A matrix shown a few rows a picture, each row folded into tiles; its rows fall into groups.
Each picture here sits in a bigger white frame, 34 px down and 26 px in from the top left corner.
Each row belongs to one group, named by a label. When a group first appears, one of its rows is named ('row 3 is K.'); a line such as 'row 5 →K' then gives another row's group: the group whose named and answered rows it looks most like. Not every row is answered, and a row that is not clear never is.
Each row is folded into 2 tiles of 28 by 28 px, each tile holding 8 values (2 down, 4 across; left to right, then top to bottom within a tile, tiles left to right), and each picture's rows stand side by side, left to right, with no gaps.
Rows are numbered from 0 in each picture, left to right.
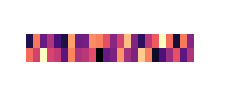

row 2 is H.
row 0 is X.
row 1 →H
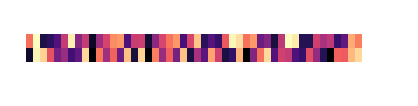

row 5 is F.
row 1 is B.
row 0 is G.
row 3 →B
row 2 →B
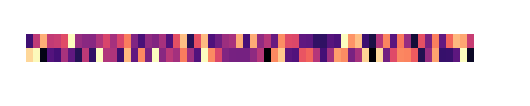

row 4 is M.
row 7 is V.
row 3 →G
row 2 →X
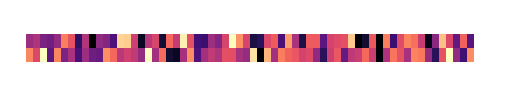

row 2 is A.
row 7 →M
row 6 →F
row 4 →X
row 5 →M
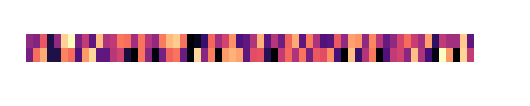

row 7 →M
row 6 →F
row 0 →V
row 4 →F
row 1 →H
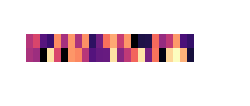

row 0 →M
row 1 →M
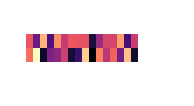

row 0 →H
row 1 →B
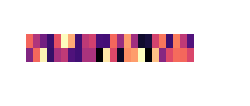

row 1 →M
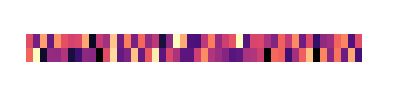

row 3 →A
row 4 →M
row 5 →B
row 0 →H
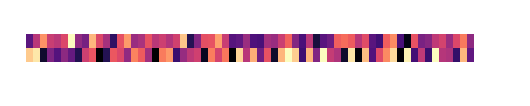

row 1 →F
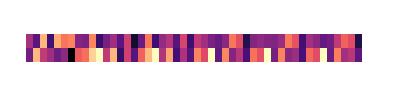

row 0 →A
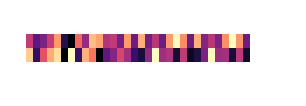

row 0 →B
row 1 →H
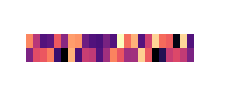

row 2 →H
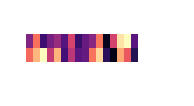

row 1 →V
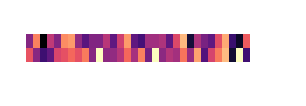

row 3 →B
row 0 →F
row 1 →X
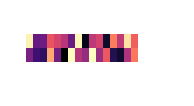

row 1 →A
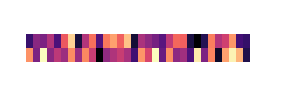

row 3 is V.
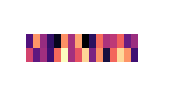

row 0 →F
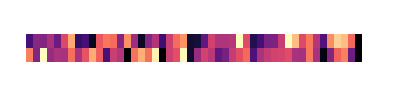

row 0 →X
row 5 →H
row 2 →V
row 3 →A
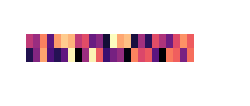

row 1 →A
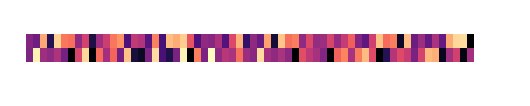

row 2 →V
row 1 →B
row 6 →H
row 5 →F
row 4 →A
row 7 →A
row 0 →A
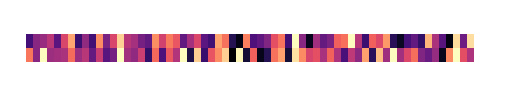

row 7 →F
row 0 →X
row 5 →A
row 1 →V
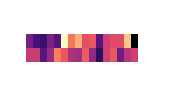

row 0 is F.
